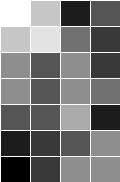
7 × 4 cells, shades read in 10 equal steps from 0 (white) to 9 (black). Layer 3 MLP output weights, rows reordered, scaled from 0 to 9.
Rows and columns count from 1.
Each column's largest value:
9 7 8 8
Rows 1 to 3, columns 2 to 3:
2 8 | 1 5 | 6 4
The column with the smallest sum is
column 1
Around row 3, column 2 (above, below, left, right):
1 6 4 4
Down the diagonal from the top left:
0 1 4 5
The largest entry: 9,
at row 7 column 1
